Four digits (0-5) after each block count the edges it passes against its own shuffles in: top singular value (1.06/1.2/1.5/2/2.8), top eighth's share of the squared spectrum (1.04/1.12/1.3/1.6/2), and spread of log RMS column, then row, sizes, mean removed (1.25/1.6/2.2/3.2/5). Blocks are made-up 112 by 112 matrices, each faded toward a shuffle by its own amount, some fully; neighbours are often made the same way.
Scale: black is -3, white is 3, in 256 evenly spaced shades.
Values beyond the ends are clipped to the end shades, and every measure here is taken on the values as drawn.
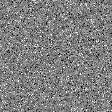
0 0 1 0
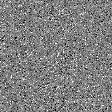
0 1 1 1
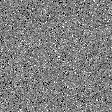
0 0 0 0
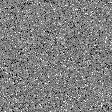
0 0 0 0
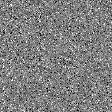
1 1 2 1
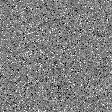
0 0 0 0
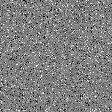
3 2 0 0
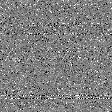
2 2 0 3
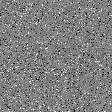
1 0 0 0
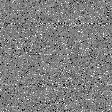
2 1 0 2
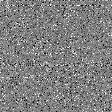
1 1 0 2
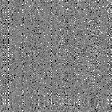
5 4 3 1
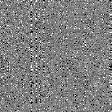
4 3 3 2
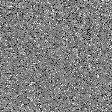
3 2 1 0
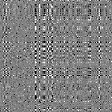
5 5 4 4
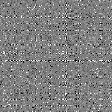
5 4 3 3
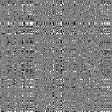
5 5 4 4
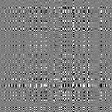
5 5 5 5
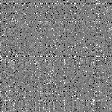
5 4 2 2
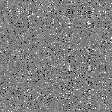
4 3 2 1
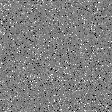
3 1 0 1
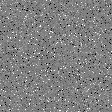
0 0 0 0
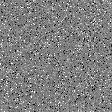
3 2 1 0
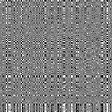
5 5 4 4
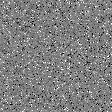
2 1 0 0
